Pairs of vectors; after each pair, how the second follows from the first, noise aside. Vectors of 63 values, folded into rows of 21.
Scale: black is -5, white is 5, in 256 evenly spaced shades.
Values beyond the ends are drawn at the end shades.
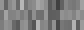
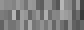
wrapped around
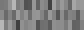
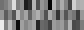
scaled up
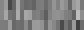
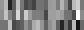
scaled up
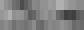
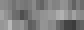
wrapped around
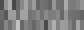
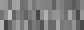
wrapped around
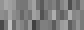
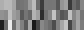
scaled up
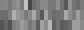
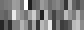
scaled up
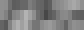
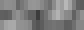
reversed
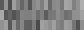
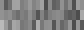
reversed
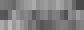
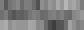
wrapped around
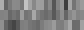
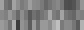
reversed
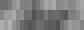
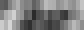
scaled up
